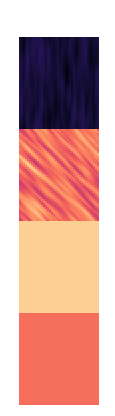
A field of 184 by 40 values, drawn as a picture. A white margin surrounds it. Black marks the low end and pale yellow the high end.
The table splits into 4 rows of 1 panel. Panel 1,1: very low, streaked downward, faint in contrast. Panel 2,1: high, slanting down to the right. Panel 3,1: very high, flat. Panel 4,1: high, flat.
